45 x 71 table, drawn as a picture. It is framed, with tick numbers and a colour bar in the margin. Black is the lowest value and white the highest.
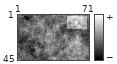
Grain: blotchy. Odd patch: higher, in the top right. Ninth with the highest average: top right.
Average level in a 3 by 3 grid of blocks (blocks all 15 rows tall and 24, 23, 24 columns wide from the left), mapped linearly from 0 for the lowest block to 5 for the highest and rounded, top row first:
1 2 5 / 0 2 2 / 0 2 3
